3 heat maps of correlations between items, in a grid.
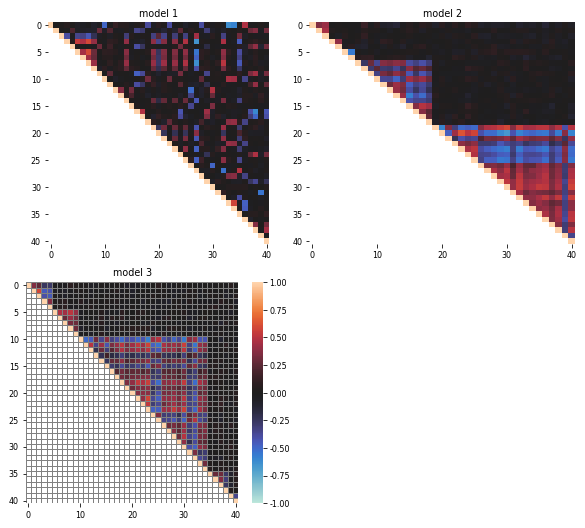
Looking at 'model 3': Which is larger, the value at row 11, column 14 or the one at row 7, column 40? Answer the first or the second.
the first
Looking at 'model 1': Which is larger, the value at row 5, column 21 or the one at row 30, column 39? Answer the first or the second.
the first
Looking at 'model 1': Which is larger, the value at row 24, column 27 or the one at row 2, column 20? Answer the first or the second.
the second
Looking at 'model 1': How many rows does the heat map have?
41
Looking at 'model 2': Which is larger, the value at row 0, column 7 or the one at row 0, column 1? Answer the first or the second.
the second
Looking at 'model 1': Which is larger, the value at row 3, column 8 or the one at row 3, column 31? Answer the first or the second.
the first
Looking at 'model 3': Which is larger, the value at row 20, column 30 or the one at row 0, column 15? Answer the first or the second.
the first
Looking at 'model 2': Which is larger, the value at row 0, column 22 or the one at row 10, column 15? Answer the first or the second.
the second
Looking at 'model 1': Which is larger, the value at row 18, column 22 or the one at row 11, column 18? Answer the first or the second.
the first
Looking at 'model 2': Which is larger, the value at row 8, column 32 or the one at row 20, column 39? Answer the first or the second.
the second
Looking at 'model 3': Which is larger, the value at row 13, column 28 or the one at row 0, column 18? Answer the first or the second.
the second
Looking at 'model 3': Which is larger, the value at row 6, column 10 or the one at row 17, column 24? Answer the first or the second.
the first
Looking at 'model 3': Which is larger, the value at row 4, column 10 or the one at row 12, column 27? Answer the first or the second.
the second
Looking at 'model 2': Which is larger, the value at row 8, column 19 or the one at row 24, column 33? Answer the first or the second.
the first
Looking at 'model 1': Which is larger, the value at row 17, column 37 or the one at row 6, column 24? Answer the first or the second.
the second
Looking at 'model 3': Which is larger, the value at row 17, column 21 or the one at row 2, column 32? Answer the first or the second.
the first
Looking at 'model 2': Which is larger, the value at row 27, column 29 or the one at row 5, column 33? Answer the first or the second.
the first
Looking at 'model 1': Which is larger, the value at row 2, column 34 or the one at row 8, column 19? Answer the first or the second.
the second
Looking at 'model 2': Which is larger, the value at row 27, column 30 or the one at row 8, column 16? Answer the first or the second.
the first
